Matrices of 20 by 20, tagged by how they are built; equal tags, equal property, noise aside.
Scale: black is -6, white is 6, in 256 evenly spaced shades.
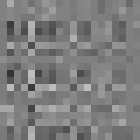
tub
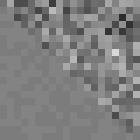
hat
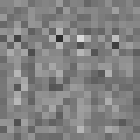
tub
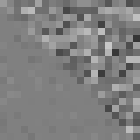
hat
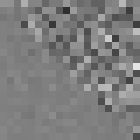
hat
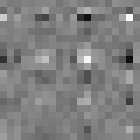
tub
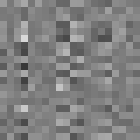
tub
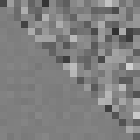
hat
